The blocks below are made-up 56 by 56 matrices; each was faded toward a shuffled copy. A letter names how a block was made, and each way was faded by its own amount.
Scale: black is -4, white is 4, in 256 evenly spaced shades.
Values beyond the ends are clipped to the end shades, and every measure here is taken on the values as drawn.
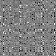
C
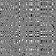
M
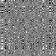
C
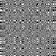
M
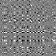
M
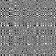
M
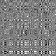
M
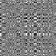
M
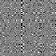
C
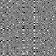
C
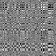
M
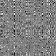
C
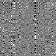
C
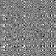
C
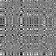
M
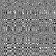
M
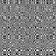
M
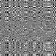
M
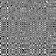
M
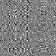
C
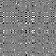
M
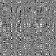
C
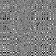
M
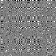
M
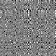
C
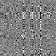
C
